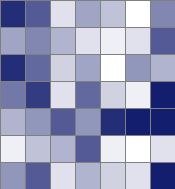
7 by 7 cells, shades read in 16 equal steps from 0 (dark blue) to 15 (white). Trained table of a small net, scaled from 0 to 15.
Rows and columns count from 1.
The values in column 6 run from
0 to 15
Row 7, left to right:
8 4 13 10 12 13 0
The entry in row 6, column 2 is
11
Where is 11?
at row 1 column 5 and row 6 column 2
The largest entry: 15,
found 3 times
